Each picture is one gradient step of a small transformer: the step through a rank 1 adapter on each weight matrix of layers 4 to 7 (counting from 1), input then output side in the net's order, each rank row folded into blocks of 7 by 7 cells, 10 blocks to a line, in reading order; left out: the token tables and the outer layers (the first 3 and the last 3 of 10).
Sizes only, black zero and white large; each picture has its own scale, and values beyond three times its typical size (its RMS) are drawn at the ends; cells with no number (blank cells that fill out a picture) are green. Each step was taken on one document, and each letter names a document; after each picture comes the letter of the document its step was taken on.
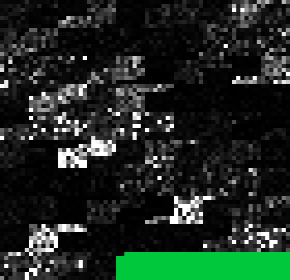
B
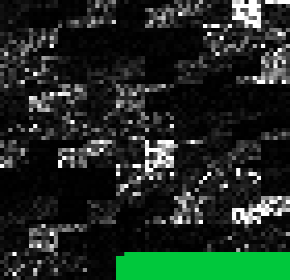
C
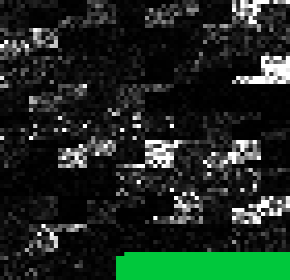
B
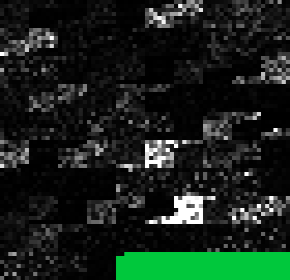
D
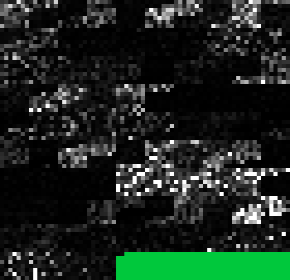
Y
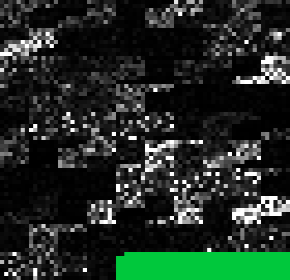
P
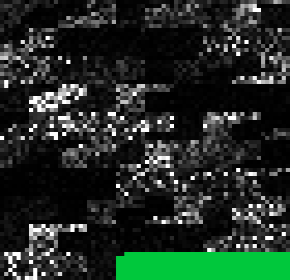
Y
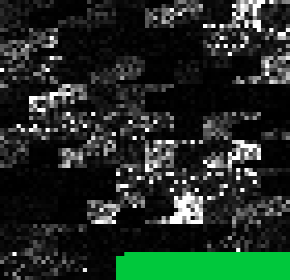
D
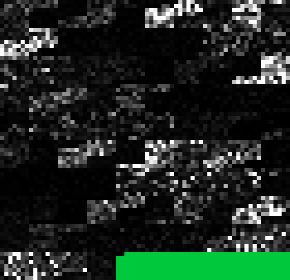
Y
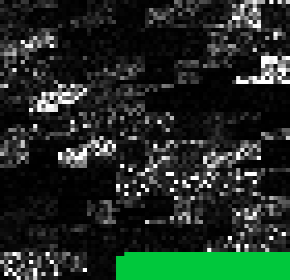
P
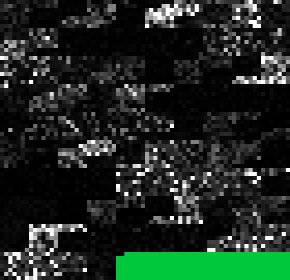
Y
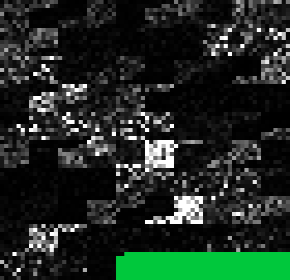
C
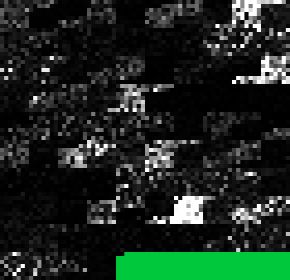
D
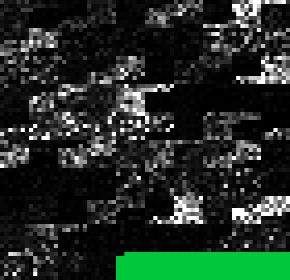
D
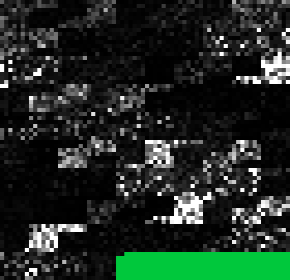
B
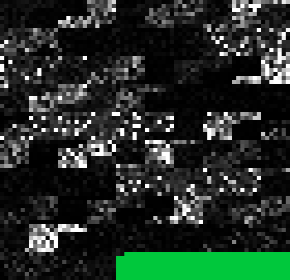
B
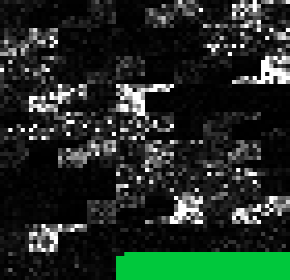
D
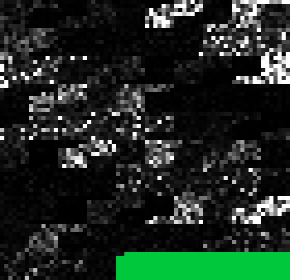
B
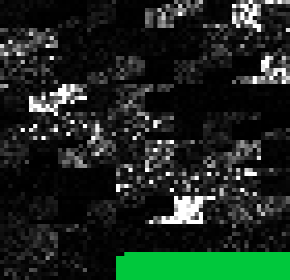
D
